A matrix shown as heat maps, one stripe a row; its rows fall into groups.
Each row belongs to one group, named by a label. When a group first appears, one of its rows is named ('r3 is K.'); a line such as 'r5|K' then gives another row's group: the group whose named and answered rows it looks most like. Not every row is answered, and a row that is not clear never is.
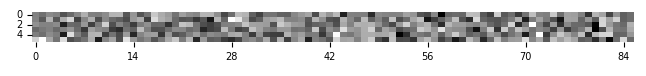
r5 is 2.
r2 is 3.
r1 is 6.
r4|6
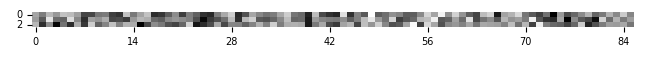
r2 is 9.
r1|3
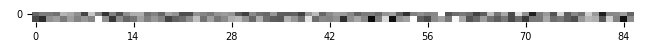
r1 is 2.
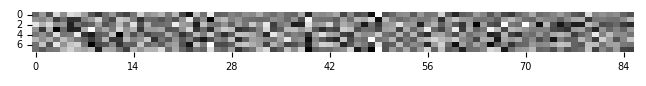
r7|9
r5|3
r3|9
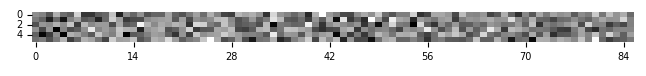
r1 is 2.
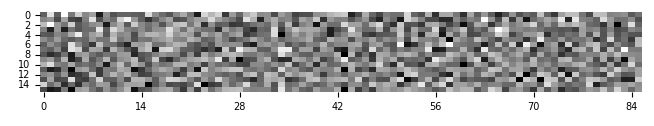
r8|2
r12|3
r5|3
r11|2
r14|9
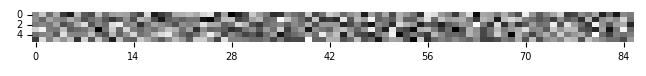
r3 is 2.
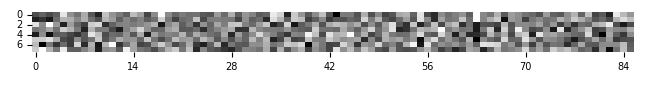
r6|9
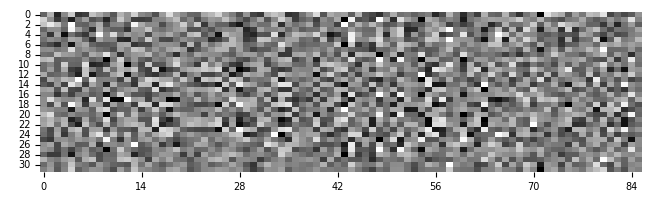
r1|2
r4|9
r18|6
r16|2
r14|6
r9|2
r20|2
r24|9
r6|2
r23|6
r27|2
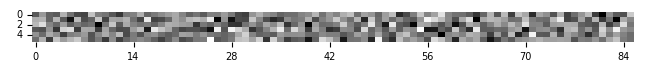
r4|3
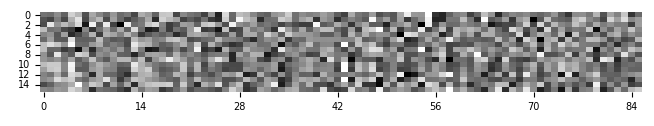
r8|3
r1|6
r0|6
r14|9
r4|3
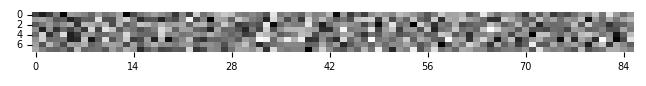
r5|3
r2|9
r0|2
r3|9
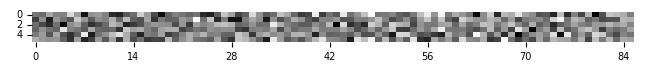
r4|3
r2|2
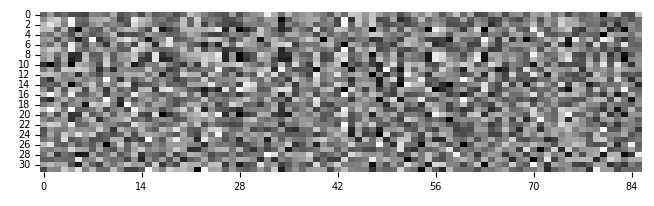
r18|9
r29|6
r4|3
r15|6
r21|3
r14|3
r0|3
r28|3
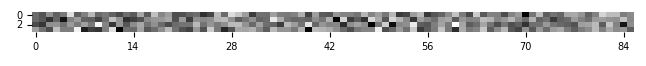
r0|6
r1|2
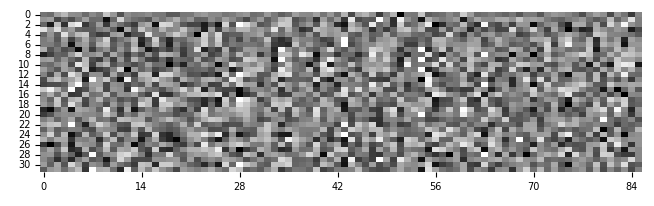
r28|3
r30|6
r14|6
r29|2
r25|3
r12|6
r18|6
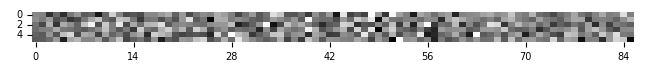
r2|9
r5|3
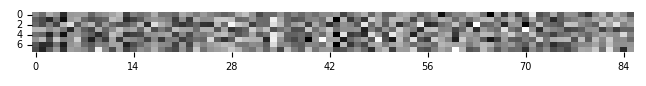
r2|6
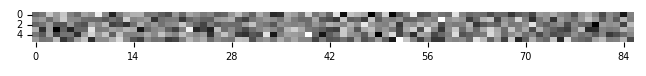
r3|9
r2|3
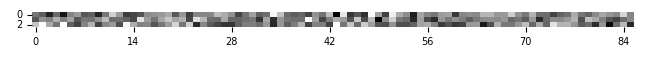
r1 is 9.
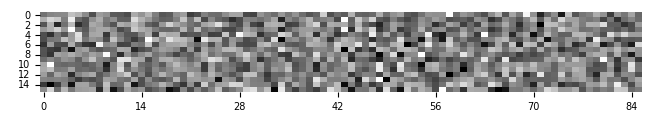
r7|2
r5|9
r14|2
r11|2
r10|2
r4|6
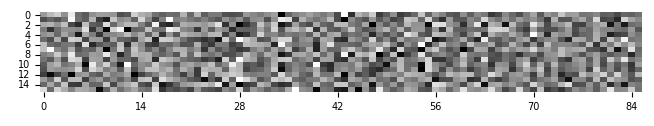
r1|6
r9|6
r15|3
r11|9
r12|2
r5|6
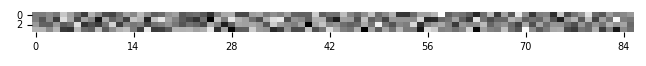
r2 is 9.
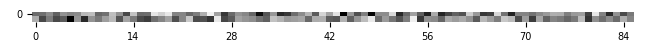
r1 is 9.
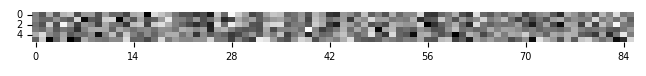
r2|6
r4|2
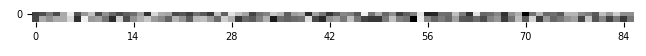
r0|6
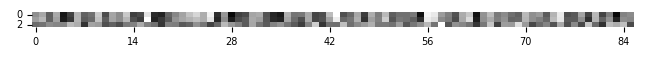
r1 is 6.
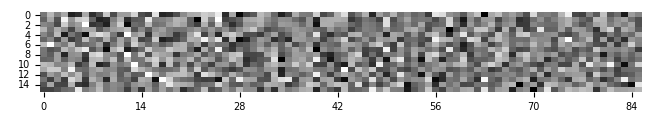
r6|2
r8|9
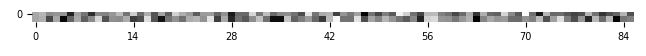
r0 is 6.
